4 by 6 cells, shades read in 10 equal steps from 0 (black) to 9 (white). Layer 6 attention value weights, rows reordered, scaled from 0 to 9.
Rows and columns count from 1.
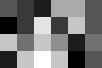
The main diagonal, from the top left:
3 2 7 7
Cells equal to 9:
1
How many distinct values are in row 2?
5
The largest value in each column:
7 7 9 7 7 4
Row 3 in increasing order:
1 4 4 5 7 7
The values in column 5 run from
0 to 7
